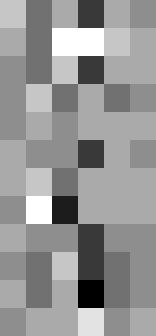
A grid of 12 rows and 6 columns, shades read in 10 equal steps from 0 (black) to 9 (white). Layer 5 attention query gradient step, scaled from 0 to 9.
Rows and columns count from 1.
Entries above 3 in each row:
5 6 5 6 6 5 6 5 5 5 5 6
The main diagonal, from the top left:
7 4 7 6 6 5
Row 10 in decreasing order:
7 5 5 4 4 2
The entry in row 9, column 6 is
5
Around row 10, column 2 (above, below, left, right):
5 4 5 7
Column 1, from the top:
7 6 5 5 5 6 6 5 6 5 6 5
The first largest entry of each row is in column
1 3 3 2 2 1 2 2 1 3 1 4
